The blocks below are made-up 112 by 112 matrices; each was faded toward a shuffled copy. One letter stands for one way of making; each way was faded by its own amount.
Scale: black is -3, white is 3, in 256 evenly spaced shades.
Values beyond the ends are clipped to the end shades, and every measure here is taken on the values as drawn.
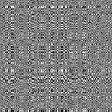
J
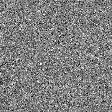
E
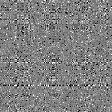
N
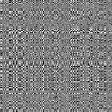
J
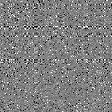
N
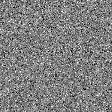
E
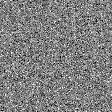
E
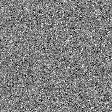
E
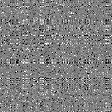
N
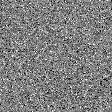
E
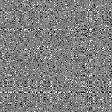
N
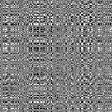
J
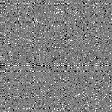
N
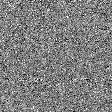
E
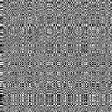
J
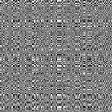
J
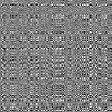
J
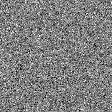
E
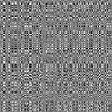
J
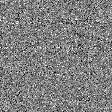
E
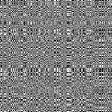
J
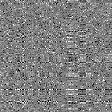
N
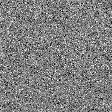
E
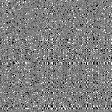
N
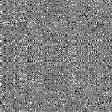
N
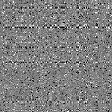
N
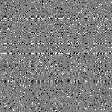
N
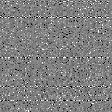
N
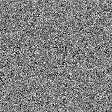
E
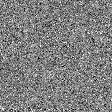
E
